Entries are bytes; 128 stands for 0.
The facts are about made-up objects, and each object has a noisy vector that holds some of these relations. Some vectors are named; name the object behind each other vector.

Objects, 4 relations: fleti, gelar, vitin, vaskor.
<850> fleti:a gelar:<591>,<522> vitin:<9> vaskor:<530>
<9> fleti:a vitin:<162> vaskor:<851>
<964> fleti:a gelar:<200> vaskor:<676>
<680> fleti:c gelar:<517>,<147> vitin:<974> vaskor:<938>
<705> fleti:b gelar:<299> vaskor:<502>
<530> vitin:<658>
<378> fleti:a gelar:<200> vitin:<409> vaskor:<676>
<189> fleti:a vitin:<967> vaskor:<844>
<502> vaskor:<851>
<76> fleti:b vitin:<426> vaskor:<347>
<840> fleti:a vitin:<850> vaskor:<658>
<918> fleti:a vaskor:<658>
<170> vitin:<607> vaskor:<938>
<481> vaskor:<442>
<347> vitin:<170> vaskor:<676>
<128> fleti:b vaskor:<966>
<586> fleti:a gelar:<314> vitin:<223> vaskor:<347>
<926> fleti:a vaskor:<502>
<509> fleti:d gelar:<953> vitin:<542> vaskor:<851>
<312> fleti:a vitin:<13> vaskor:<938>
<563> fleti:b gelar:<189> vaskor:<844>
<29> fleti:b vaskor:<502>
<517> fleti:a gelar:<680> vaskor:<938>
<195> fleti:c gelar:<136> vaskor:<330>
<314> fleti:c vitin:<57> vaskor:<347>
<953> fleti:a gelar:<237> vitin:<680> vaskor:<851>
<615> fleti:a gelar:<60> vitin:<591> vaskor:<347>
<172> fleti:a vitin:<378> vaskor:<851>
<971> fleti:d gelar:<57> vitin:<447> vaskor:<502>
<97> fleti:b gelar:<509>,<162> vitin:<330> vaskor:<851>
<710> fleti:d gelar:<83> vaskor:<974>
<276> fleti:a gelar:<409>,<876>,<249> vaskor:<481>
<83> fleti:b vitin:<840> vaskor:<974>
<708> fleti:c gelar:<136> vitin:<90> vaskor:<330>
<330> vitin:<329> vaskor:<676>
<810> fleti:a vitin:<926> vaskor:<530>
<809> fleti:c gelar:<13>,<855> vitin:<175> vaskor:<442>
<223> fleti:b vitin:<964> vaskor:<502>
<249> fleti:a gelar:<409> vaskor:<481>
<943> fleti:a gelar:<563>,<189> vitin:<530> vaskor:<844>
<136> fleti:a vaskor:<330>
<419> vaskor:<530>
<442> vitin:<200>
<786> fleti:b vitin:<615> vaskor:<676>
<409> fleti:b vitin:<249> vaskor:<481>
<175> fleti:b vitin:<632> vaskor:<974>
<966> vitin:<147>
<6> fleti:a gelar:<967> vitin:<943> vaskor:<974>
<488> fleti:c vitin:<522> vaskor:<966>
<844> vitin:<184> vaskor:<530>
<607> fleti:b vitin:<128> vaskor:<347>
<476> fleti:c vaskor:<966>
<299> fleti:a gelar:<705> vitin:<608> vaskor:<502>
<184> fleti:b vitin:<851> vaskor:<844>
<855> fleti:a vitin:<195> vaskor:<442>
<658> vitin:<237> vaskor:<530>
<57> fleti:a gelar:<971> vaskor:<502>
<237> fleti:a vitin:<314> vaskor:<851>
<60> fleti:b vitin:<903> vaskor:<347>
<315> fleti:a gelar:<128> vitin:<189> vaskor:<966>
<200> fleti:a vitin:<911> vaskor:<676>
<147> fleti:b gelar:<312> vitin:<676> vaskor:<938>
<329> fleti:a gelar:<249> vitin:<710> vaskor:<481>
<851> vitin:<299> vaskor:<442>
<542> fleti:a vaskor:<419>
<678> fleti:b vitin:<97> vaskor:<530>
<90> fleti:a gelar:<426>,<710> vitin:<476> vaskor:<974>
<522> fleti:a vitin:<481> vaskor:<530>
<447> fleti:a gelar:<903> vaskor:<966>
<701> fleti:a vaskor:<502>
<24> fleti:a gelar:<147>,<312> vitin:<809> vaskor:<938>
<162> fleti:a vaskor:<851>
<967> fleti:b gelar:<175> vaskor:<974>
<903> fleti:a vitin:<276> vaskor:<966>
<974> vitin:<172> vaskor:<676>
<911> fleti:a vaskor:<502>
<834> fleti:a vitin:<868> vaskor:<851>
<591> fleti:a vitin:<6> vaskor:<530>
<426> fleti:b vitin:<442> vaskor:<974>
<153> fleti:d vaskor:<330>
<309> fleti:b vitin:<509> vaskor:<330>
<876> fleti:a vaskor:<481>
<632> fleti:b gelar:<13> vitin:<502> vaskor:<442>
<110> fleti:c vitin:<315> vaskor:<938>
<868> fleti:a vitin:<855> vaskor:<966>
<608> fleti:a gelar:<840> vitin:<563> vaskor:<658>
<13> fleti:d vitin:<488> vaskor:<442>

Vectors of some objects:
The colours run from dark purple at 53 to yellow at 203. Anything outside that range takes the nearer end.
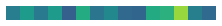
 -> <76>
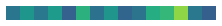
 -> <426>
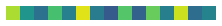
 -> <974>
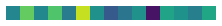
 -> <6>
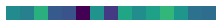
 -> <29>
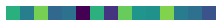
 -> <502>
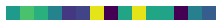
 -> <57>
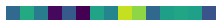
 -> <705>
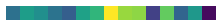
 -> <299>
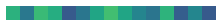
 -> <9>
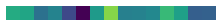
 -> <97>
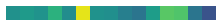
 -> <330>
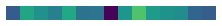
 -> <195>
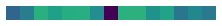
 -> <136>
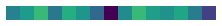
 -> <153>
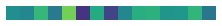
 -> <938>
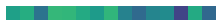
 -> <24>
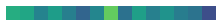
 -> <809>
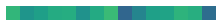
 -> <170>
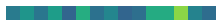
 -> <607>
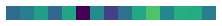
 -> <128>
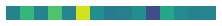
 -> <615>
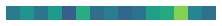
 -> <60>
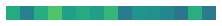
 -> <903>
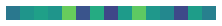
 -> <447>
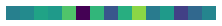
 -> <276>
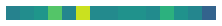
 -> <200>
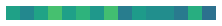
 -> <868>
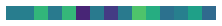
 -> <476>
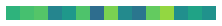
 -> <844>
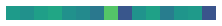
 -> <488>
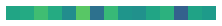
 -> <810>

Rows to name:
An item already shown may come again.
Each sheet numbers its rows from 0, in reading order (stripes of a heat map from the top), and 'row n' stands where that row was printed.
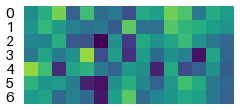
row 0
<419>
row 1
<678>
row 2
<29>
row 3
<517>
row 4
<680>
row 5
<223>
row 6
<632>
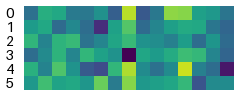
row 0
<184>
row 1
<632>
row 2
<855>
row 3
<676>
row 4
<851>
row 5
<850>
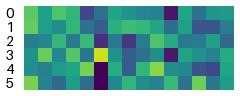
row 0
<237>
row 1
<953>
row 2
<476>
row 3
<6>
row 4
<249>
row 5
<409>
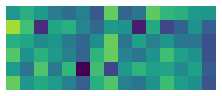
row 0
<678>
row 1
<680>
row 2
<809>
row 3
<442>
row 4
<481>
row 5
<442>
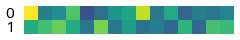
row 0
<172>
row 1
<591>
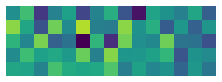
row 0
<147>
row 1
<378>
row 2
<502>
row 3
<850>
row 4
<315>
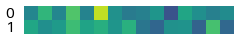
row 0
<615>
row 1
<312>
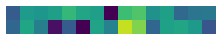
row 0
<964>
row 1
<705>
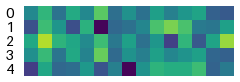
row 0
<708>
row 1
<563>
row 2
<943>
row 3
<708>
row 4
<967>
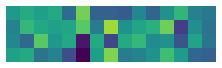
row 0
<314>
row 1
<608>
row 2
<876>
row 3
<97>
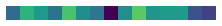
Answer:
<710>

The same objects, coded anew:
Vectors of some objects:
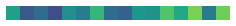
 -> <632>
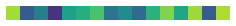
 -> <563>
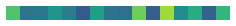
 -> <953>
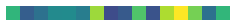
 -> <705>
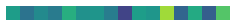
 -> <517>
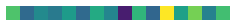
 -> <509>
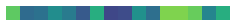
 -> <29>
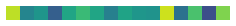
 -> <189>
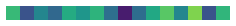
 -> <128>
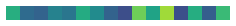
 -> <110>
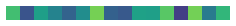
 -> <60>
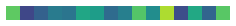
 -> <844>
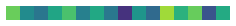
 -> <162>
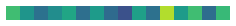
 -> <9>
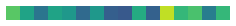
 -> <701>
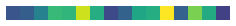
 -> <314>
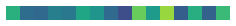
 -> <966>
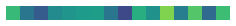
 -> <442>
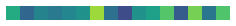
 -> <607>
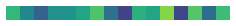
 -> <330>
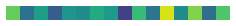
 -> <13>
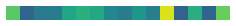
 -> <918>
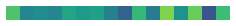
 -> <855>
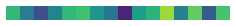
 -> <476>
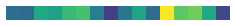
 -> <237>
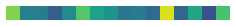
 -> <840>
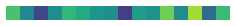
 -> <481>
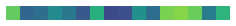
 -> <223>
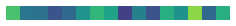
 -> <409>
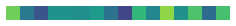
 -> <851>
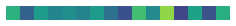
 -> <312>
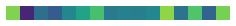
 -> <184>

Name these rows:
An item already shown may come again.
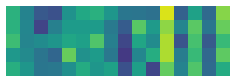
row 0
<608>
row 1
<809>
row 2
<200>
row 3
<447>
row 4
<876>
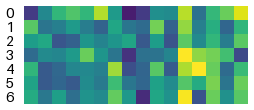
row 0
<615>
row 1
<953>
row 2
<329>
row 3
<57>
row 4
<705>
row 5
<632>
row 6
<153>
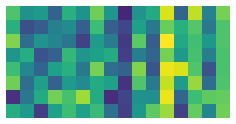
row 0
<710>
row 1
<97>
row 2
<971>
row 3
<276>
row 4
<299>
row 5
<13>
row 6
<6>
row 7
<195>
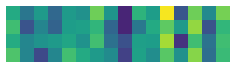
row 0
<153>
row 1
<128>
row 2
<136>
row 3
<481>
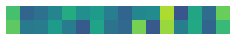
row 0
<850>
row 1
<953>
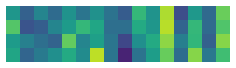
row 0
<24>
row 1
<419>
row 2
<447>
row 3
<967>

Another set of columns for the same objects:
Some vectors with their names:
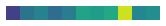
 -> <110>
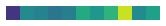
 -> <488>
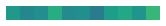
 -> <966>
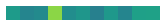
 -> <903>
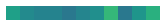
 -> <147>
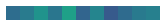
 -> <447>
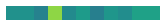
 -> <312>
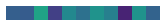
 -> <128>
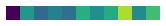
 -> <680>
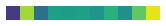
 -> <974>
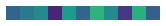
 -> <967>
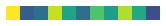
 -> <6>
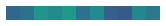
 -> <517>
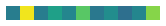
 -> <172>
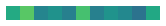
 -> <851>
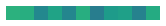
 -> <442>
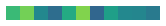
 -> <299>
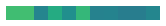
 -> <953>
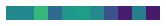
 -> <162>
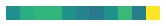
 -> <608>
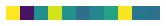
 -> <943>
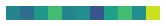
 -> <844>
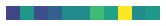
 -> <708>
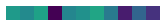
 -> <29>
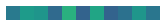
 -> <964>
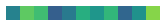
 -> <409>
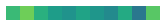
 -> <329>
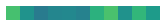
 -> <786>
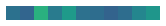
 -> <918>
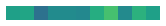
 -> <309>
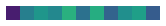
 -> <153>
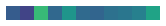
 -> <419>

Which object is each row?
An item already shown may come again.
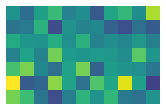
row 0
<844>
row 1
<481>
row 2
<855>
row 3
<200>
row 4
<299>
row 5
<6>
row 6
<97>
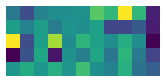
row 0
<314>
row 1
<57>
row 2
<237>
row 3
<476>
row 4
<509>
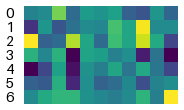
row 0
<876>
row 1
<708>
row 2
<6>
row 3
<705>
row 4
<476>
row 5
<563>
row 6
<608>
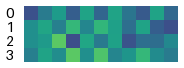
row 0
<676>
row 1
<971>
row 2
<276>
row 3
<13>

